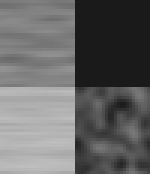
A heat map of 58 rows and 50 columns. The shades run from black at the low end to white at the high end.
The table splits into 2 rows of 2 panels. Panel 1,1: middling, streaked across, faint in contrast. Panel 1,2: very low, flat. Panel 2,1: high, streaked across, faint in contrast. Panel 2,2: low, blotchy.
